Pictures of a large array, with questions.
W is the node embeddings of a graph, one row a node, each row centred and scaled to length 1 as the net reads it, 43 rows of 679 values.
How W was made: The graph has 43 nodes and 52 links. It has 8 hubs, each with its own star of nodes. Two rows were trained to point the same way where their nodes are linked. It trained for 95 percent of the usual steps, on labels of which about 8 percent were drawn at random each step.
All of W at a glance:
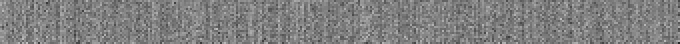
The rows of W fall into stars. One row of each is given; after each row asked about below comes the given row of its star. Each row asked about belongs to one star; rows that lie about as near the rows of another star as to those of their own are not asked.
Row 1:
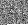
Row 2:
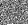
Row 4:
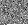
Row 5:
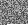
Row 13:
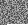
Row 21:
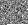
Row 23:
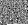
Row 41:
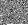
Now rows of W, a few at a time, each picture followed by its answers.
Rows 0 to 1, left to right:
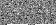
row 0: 5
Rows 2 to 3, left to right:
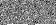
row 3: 1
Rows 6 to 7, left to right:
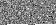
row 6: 21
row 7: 13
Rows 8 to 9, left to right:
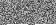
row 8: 21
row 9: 2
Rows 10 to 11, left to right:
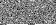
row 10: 4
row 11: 41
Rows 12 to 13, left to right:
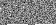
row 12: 21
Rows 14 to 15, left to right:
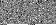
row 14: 41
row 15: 2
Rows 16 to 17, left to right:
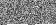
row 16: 23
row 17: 13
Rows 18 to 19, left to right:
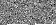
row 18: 41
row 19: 2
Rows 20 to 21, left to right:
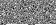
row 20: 41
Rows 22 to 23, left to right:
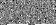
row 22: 1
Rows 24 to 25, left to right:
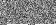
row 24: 1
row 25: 1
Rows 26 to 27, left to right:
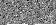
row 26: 13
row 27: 13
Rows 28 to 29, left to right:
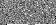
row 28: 13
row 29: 5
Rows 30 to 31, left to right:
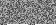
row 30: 23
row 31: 2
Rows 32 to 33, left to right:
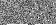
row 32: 41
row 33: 13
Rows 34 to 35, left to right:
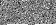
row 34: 23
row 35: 1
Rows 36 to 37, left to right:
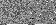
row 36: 4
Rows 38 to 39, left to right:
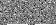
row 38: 23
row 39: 5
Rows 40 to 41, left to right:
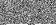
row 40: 41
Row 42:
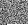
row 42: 21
